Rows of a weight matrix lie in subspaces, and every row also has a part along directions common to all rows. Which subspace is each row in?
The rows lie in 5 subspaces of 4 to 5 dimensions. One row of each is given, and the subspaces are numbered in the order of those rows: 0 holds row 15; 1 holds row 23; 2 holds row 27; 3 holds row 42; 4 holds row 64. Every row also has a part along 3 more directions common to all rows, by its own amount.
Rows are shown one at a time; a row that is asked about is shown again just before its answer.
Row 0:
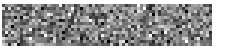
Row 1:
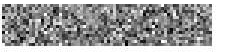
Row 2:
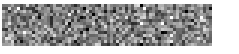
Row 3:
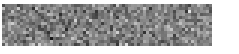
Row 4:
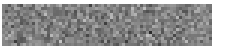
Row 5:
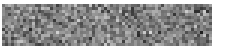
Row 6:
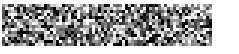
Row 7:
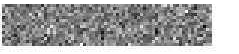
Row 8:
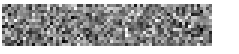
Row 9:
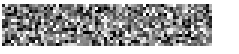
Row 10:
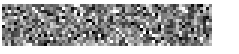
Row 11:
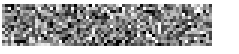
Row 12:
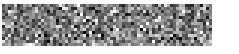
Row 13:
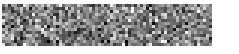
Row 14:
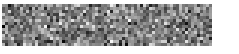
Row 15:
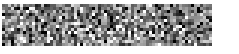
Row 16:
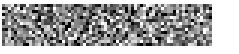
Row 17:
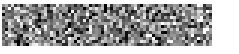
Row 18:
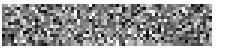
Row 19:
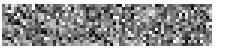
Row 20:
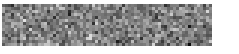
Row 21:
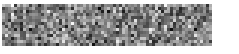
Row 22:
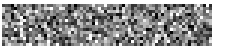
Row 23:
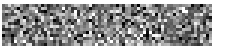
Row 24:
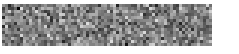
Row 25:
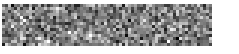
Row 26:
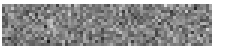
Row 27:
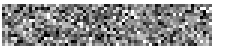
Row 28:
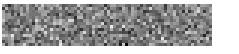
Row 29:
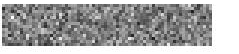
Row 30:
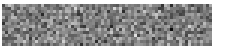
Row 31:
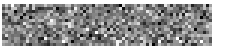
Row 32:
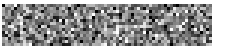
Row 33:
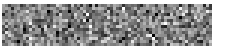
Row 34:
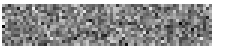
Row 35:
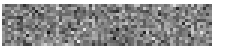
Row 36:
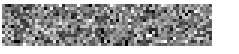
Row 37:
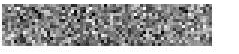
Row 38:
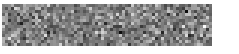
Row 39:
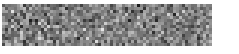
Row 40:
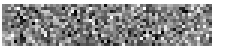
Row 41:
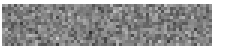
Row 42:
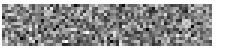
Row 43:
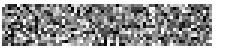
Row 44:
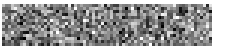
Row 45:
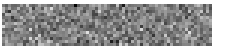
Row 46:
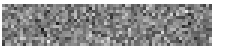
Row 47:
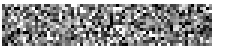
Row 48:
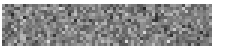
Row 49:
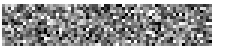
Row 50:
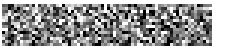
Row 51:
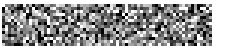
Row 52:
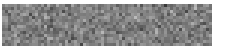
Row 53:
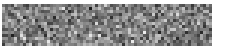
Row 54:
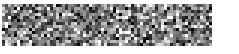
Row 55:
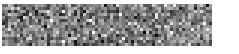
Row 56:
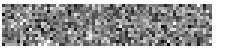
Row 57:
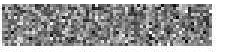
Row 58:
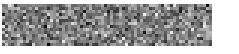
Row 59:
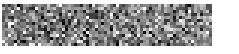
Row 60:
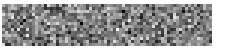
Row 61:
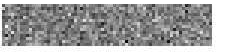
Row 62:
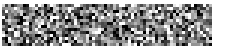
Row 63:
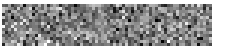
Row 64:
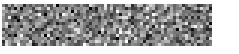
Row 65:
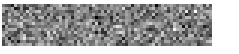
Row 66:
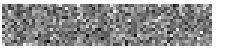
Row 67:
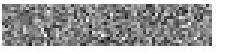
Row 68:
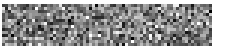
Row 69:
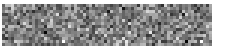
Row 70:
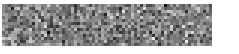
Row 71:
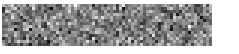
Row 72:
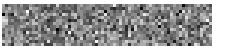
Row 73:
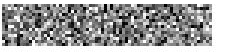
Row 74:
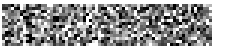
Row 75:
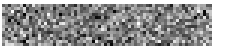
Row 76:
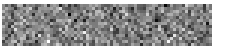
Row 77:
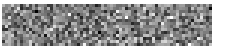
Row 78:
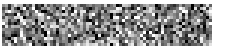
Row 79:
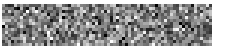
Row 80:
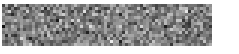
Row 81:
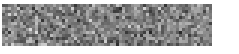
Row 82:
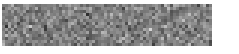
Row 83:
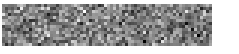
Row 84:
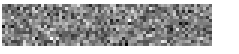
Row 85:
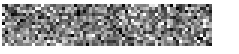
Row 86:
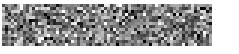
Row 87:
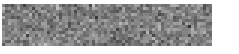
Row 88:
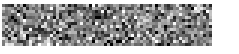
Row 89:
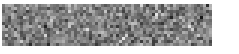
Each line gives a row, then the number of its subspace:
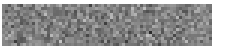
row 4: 1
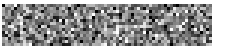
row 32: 3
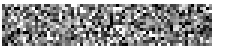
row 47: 0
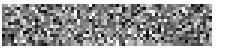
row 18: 1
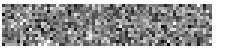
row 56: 4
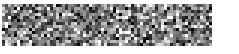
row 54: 4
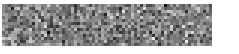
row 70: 0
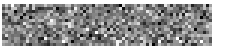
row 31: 2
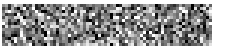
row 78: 2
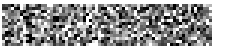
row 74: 4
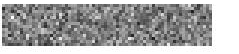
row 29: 2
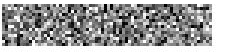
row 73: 4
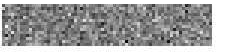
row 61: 1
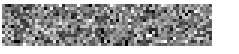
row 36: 0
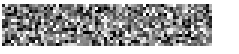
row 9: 3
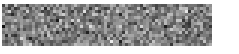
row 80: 3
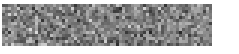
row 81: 3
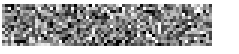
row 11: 2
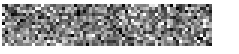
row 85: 0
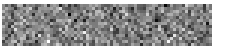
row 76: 1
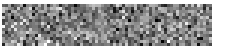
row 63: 1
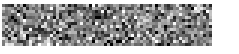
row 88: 2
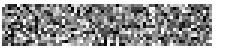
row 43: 3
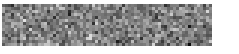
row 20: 4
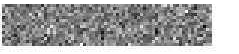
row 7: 0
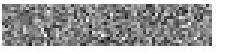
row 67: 4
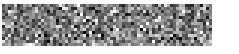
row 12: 1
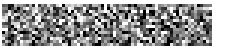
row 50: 4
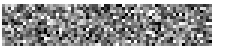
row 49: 2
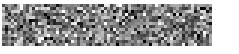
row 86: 2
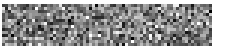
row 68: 1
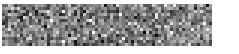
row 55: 0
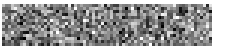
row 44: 1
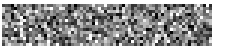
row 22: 3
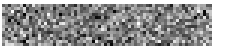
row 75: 2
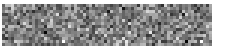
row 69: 2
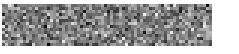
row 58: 0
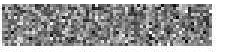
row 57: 1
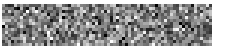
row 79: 0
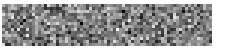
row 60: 3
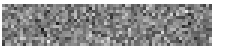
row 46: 4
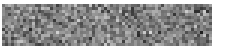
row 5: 2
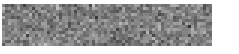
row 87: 3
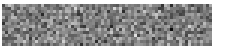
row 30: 0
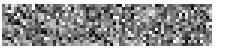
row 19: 2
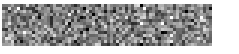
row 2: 4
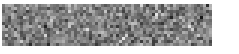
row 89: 4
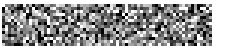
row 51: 2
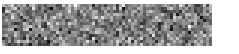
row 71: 3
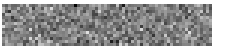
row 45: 3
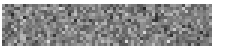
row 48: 1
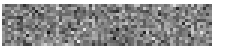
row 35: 3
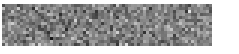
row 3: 1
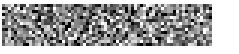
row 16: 4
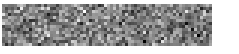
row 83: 2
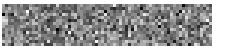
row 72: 0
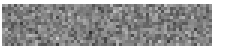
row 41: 3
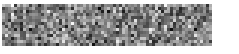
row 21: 3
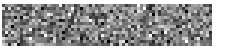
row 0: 1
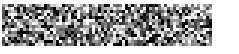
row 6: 0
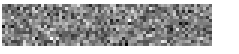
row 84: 0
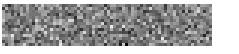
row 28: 1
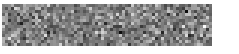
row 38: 0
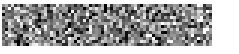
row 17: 4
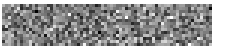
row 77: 4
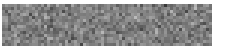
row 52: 0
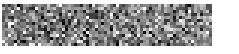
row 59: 1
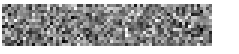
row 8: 1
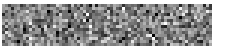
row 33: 4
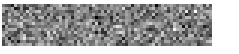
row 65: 0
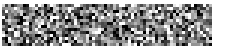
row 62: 3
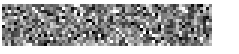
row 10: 1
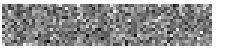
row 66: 1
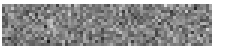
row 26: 0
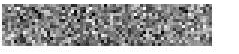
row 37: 4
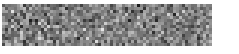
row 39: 2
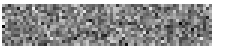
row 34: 2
